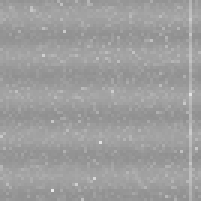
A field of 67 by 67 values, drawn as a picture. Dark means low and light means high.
Stripes: horizontal, repeating 5 times. Histogram: skewed, a long tail of high values. Slope: none. Odd lines: column 64.
